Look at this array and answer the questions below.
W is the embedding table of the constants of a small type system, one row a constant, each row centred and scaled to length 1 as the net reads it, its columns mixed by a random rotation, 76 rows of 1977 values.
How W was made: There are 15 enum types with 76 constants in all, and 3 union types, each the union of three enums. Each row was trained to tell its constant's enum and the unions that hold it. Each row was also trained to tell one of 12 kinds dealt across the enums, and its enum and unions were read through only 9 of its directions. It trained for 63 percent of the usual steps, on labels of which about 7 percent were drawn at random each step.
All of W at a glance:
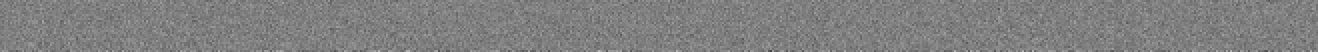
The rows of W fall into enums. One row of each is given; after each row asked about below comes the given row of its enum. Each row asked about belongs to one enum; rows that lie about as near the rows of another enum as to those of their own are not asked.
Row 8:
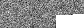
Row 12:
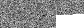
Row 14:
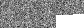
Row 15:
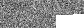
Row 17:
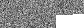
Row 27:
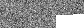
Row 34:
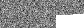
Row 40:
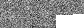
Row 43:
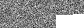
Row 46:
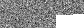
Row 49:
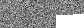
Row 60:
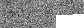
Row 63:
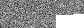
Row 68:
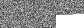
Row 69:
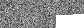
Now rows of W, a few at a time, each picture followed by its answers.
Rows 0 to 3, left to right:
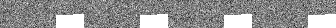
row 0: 46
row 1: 49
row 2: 34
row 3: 68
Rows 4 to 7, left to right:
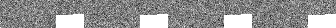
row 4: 34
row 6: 43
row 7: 69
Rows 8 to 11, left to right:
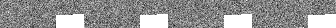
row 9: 17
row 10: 63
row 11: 60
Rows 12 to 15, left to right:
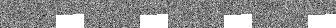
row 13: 46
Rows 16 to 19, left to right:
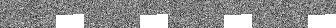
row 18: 63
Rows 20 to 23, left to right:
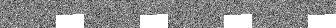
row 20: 12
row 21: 49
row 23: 43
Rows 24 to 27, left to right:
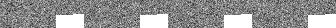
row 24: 40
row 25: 43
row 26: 27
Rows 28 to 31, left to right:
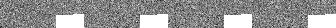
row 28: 63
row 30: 40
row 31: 63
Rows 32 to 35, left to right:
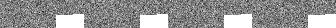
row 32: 43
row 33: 49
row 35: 49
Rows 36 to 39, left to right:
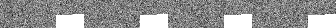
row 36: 60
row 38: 40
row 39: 46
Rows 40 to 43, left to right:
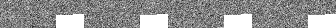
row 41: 46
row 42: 12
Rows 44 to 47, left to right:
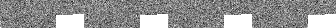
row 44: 34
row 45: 49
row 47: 69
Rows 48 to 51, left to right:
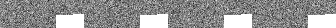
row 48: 40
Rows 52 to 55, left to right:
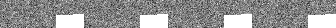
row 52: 40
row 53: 63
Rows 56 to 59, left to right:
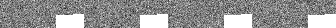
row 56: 17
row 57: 17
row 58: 46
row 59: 43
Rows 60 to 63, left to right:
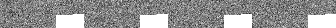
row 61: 34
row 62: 8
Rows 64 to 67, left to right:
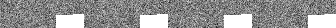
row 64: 46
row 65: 17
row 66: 63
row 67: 17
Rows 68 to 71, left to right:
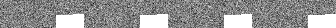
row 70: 49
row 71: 34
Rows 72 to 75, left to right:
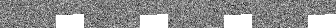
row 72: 40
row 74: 17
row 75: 27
